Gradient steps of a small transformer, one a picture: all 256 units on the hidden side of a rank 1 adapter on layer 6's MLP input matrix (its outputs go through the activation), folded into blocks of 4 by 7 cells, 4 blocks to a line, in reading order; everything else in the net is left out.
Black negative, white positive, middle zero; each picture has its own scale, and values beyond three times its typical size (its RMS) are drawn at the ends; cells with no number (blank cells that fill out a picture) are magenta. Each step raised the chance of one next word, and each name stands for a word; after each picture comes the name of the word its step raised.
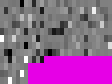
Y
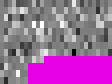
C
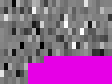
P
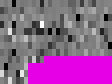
P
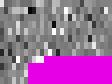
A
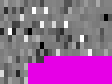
P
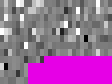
A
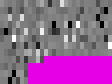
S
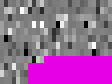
C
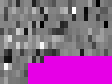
Y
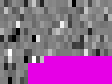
Y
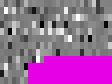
P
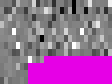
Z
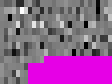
C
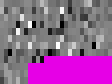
Y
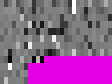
Y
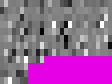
S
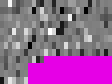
Z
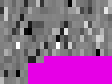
S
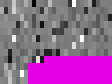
Y
